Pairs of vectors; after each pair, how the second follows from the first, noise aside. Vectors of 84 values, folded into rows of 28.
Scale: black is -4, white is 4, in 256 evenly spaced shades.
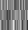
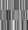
copied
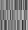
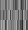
sign-scrambled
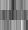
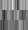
wrapped around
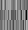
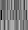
wrapped around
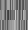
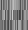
reversed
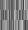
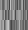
wrapped around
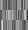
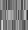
copied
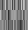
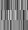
wrapped around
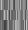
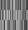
sign-scrambled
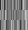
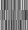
sign-scrambled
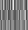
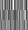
copied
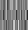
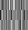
reversed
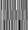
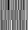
reversed
